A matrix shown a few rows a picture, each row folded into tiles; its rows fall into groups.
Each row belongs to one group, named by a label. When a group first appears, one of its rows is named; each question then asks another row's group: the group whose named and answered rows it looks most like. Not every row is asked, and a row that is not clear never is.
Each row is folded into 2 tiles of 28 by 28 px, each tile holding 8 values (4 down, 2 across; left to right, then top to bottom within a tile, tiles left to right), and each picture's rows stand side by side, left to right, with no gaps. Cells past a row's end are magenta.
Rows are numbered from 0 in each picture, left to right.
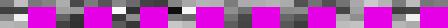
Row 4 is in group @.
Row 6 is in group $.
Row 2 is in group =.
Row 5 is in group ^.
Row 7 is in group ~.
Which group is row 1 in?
^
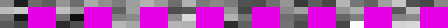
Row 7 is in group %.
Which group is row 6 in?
%
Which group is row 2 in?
$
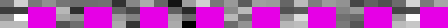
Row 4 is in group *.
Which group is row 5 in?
~
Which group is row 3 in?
@
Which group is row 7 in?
~
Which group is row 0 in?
~
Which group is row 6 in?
^
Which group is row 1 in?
=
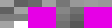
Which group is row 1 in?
@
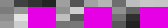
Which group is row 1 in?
*
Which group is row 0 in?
%
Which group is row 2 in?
@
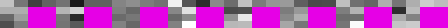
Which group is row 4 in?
~
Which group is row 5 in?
%
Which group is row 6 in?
%
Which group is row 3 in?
%
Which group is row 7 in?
$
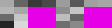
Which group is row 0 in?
%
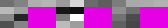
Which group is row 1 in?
~
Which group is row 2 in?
@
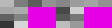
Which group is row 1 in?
$
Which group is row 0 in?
%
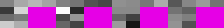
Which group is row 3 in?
@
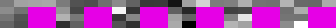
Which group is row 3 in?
@
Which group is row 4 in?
~
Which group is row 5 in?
%
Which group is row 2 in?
=
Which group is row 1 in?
=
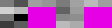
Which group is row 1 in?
$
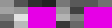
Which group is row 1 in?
=
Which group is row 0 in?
%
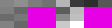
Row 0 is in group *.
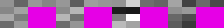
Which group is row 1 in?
*
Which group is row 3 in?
^
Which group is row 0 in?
*
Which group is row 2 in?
~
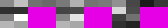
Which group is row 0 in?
~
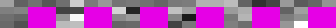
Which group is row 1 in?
~
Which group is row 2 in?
=
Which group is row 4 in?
%
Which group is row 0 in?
^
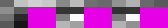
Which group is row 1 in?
~
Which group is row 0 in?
@
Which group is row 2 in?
~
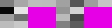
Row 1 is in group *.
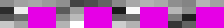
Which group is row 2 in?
$
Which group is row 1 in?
%
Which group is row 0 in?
$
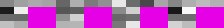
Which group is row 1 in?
~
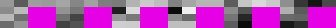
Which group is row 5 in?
=
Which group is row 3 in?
$
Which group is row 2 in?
$
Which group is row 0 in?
*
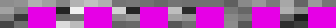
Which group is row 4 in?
@
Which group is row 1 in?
$
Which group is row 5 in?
^
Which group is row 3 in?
=
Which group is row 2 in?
=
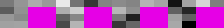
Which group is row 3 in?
@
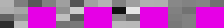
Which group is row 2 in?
$
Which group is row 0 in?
%
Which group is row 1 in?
*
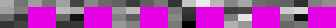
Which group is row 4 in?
~
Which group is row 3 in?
@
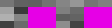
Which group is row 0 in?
=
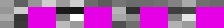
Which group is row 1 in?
~
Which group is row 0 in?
*
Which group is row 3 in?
~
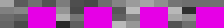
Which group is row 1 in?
=
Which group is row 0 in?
^
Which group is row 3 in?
=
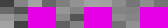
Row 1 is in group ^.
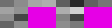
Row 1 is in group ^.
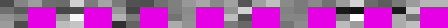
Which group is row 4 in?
*
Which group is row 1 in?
~
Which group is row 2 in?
=
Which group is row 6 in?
~
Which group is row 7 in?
$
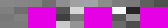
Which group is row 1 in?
$
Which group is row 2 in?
=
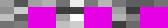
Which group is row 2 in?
=
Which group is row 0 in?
*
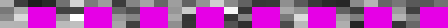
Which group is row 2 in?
@
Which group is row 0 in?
%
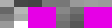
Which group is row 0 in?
%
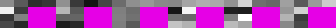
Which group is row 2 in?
@
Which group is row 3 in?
$
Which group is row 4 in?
~
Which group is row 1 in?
=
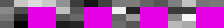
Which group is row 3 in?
~
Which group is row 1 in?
=
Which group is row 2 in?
=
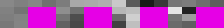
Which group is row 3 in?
=
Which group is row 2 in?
%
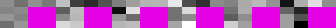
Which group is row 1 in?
%
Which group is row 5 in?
@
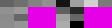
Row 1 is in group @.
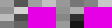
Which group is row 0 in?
*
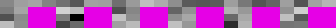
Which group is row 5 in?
*
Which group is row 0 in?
$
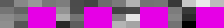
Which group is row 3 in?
@
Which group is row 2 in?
~
